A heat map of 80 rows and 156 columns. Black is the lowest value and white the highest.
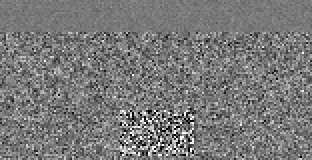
The halves do not mirror each other. The bottom middle is the roughest part. On average the colour sits 50% of the way up the scale. The distribution is heavy-tailed on both sides. There is no overall slope. There are no regular stripes. An odd patch, rougher than its surroundings, sits in the bottom middle. A horizontal seam about 20% of the way down splits the table, and the top part is calmer.
